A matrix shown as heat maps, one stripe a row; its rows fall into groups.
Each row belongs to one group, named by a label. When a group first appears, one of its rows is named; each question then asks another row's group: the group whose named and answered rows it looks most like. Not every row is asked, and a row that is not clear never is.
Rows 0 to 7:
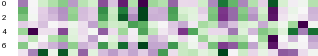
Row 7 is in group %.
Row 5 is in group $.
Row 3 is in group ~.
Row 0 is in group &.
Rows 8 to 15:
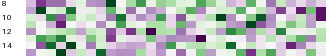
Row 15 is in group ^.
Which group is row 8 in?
~
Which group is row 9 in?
$
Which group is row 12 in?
&
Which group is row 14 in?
%
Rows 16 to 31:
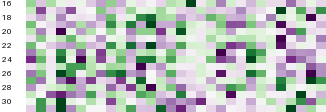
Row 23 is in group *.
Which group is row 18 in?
~
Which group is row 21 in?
$
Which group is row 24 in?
*
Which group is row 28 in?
&
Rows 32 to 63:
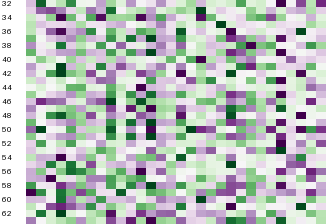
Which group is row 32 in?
$
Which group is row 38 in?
^
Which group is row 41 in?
^
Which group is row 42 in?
%
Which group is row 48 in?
%
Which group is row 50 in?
$
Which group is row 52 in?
$
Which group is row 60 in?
^
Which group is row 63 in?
&
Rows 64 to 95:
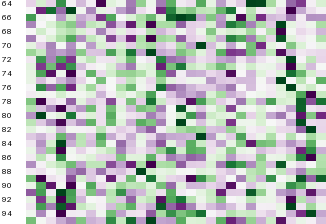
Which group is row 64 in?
*
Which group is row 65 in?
%
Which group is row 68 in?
$
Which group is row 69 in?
&
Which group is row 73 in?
%
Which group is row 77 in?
~
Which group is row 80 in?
$
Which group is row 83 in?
^
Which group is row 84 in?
^
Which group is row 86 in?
~
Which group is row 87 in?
&
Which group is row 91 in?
*
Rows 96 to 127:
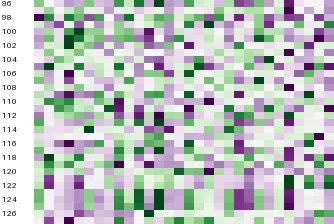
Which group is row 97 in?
$
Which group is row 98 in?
*
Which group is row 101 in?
*
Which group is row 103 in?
$
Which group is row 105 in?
$
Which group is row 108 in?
$
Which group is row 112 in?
&
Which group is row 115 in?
~
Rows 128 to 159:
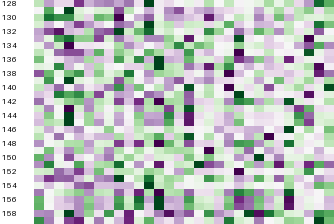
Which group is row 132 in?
~
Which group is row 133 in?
%
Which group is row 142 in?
&
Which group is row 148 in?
&
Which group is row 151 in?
$
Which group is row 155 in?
&
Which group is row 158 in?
^
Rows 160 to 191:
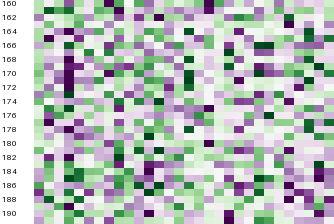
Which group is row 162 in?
&
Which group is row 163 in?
$
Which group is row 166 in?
*
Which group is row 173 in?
^
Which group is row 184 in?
*
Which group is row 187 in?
*
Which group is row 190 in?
*
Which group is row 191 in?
*
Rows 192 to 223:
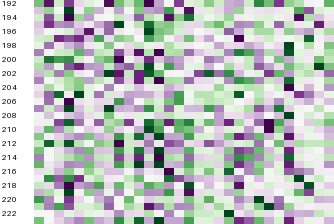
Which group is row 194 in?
%
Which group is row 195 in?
~
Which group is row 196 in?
*
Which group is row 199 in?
&
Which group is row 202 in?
^
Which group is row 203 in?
&
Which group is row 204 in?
$
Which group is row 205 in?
%
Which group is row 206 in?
~
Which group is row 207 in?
^
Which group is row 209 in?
^
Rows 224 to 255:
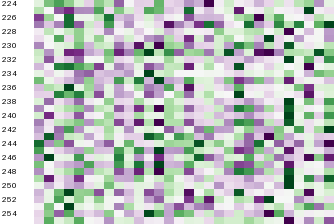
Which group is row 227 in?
^
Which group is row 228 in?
$
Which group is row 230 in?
&
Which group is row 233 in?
%
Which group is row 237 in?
%
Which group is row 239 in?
&
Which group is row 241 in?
&
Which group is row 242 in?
^
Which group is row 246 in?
$
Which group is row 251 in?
%
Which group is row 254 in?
^
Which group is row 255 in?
$
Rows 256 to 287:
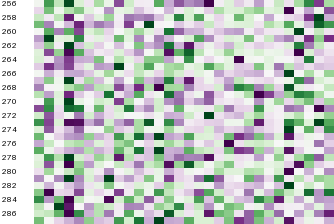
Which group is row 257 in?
$
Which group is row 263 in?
%
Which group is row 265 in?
~
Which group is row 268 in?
&
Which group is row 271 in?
*
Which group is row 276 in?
*
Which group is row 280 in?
$
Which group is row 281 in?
^
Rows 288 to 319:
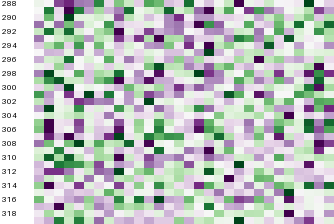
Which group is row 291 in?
^
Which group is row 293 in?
&
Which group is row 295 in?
^
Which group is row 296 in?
^
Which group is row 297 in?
~
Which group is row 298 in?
$
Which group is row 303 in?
$
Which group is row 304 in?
$
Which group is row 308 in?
*
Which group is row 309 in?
~
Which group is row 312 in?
~
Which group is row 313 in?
*
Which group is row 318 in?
$
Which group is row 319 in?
%
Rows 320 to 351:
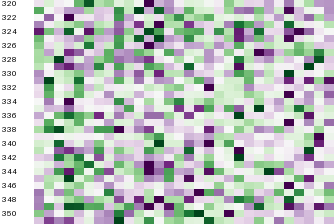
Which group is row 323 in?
&
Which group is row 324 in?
*
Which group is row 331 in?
$
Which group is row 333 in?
$
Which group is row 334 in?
~
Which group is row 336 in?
%
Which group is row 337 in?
$
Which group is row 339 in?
~
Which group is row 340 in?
~
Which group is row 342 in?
%
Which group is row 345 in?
%
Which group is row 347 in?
^
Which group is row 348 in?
&
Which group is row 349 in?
*
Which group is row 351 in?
~
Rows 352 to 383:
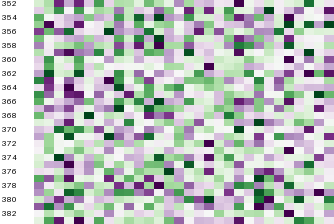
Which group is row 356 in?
^
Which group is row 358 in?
&
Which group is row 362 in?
$
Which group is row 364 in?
~
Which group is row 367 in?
~
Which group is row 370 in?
%
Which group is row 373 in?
$
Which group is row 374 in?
~
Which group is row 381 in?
^
